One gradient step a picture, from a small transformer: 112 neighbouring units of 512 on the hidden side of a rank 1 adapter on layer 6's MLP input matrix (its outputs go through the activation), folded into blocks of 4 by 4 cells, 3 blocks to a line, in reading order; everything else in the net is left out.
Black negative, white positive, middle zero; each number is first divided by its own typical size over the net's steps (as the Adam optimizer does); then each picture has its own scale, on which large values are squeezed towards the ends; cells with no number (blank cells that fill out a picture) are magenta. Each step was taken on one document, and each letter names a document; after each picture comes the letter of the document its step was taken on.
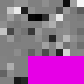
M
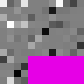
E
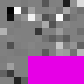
M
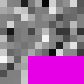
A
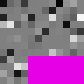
E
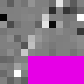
E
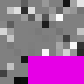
M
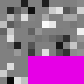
M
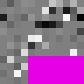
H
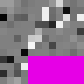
H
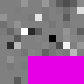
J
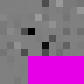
J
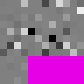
J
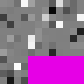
E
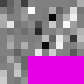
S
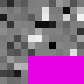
H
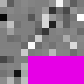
E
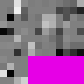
M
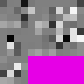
S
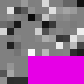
M
